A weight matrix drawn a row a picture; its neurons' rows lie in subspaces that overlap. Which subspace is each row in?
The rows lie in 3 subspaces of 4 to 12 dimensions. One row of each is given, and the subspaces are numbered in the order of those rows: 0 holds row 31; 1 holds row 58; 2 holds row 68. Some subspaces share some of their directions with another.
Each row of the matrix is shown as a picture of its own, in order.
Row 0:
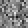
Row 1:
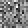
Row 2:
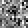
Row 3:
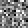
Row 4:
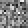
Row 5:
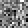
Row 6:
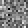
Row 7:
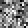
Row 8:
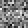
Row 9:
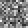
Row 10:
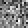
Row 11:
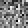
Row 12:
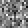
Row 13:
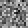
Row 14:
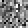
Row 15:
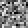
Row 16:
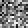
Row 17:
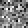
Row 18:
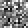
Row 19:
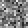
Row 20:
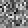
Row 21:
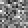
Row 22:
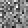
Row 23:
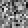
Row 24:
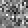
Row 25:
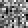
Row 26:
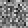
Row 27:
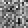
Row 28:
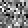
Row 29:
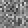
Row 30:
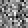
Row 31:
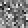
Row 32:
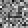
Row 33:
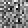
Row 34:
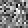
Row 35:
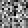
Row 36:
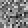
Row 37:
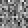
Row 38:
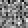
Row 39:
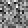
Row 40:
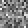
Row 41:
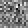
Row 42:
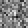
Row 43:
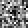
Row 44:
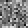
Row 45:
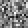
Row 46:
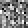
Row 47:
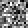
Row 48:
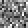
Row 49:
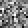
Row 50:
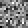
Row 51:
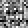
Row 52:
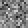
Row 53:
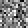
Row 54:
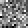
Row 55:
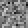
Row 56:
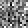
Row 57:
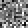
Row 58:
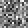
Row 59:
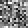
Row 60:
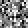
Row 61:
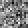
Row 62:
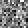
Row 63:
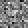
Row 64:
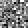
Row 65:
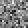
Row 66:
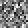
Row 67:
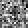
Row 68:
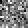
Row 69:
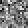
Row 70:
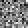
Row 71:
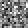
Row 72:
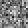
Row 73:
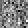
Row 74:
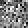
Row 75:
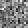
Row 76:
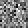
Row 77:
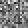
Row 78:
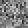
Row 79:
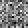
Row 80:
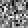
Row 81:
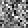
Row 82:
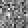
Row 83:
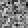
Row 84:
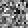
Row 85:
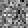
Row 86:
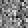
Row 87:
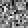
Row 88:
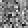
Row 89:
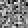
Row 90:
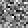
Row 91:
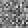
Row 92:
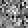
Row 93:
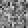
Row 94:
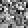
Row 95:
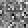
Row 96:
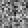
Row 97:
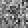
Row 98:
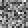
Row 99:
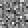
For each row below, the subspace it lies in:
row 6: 0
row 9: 0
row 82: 0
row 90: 0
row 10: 1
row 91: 0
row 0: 1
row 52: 0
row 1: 2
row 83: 2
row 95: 0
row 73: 0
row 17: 2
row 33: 2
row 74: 2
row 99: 0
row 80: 1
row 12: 2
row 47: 1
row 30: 1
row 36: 0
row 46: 0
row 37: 2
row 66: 0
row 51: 0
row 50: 0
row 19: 0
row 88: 0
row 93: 0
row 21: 2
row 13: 2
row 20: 1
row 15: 2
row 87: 1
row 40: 0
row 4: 0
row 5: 0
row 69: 2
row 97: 1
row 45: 1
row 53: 2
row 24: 1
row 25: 0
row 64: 0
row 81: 0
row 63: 0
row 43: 1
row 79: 0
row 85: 1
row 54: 2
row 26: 2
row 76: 1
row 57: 0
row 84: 1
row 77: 2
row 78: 2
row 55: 2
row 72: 1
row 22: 2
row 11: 1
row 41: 2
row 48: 0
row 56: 0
